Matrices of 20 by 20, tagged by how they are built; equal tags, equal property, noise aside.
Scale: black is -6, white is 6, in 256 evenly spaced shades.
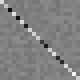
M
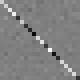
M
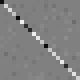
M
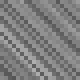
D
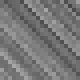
D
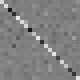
M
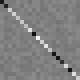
M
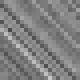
D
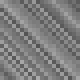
D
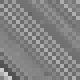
D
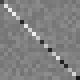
M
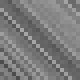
D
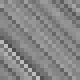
D
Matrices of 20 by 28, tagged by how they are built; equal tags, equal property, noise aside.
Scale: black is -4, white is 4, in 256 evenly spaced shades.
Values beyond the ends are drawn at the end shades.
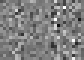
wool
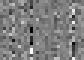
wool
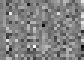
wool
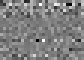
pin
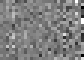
wool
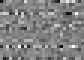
pin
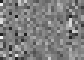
wool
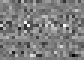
pin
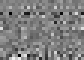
pin
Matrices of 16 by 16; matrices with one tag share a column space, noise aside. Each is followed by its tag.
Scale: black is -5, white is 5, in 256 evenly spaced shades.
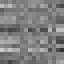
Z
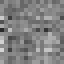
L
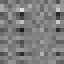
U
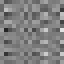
U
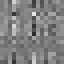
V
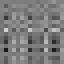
L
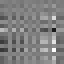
L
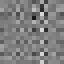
U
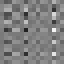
U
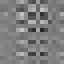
U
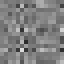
Z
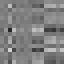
Z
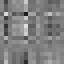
V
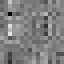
V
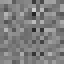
U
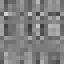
V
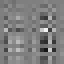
L
